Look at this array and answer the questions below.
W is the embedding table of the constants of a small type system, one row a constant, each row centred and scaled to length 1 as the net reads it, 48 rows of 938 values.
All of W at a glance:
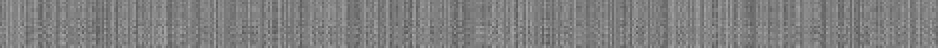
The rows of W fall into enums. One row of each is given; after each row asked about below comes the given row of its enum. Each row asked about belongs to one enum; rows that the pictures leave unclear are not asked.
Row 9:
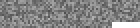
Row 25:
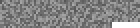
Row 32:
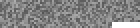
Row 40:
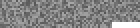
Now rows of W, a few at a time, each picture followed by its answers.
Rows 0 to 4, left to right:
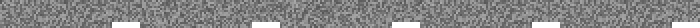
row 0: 25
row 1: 40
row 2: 32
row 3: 25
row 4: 25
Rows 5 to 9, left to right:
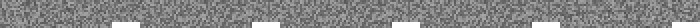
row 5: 40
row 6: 25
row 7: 25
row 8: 25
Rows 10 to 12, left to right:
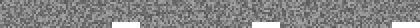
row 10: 25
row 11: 9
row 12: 40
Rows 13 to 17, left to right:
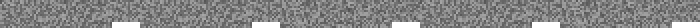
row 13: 25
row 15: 40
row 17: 40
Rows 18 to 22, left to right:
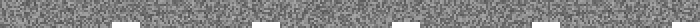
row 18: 40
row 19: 9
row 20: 32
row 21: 25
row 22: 9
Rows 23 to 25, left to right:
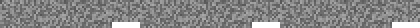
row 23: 25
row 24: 25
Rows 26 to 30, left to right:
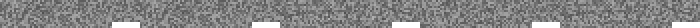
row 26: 32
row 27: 32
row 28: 9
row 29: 40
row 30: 9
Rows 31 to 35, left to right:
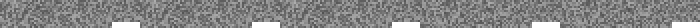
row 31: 32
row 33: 32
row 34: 40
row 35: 40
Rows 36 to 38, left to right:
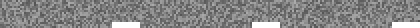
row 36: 40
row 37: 25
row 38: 32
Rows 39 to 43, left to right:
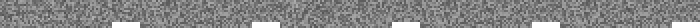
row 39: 9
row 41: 32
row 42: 40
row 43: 40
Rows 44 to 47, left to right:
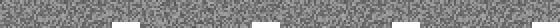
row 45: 40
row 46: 25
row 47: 25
